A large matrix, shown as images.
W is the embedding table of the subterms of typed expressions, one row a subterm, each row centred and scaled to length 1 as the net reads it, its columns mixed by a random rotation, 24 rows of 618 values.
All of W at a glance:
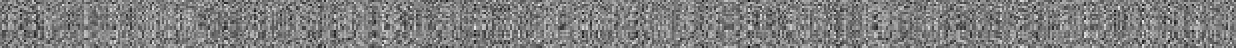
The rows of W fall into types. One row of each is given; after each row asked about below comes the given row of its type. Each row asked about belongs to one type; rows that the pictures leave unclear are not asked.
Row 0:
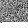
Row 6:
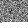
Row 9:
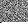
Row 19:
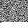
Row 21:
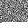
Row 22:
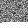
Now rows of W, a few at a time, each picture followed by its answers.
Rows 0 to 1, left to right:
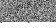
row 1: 19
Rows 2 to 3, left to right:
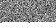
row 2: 9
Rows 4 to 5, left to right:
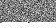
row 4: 21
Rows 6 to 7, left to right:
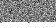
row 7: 22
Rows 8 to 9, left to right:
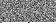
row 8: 0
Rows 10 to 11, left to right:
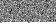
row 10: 6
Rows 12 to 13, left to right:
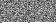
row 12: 22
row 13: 22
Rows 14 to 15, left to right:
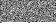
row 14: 22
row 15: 9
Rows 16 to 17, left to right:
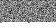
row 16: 6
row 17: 6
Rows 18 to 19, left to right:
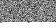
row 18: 6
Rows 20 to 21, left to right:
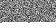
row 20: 9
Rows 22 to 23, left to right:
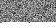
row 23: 0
